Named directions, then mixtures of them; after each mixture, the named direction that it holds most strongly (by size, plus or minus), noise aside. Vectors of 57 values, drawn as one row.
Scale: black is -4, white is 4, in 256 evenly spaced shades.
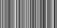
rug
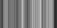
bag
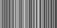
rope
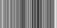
bag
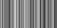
rug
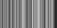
bag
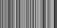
rug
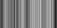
bag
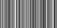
rug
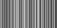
rope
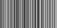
rope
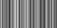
rug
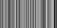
rug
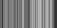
bag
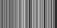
rope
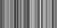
rug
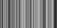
bag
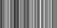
rope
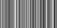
rug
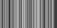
rope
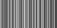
rope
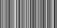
rug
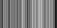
bag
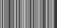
rug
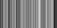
bag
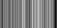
bag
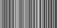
rope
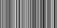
rug
